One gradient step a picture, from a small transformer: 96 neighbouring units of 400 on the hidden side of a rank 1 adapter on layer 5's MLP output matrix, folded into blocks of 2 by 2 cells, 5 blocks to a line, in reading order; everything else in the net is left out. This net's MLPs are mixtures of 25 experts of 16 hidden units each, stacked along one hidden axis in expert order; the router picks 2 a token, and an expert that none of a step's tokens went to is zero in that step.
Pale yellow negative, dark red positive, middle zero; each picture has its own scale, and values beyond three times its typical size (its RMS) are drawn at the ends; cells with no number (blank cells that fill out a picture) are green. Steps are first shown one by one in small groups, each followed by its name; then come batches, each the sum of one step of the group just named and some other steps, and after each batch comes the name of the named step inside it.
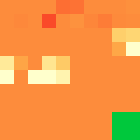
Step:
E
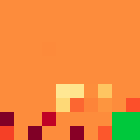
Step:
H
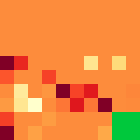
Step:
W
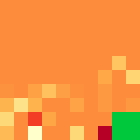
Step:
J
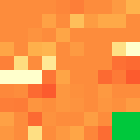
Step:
J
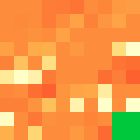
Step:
J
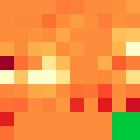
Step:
E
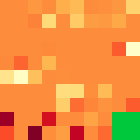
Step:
H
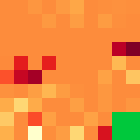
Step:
J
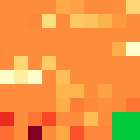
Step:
H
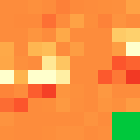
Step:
E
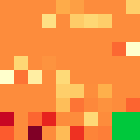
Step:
H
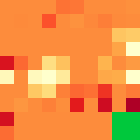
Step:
E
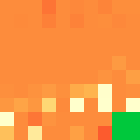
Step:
J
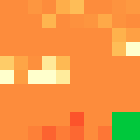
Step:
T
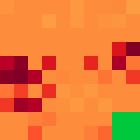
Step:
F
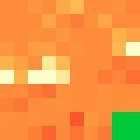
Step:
T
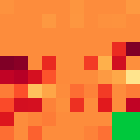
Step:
F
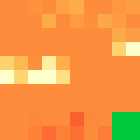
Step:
T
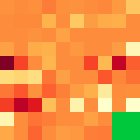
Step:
F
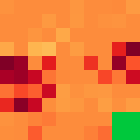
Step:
F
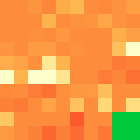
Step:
T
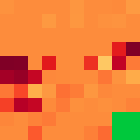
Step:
F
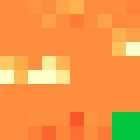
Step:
T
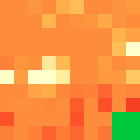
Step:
T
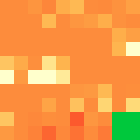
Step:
T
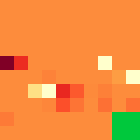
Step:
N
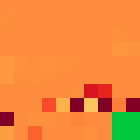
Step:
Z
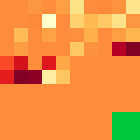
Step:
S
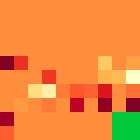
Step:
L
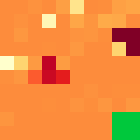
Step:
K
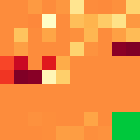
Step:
S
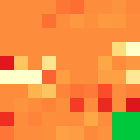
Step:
L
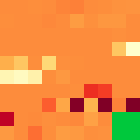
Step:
Z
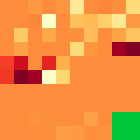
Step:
S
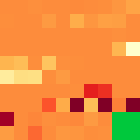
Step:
Z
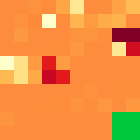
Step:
K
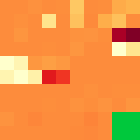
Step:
K
